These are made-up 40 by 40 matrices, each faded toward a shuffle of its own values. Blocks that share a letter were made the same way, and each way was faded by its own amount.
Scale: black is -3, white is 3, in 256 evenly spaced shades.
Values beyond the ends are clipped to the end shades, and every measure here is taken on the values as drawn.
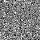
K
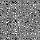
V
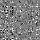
V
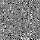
V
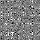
V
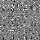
V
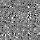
V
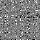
V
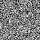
K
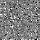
V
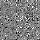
V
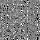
V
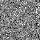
K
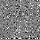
V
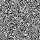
K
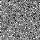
K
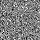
K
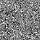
K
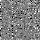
V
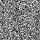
K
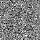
K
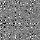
V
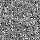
K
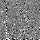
V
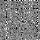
V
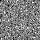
K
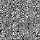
V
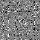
V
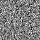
K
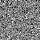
K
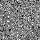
K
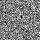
K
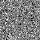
K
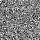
K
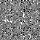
V
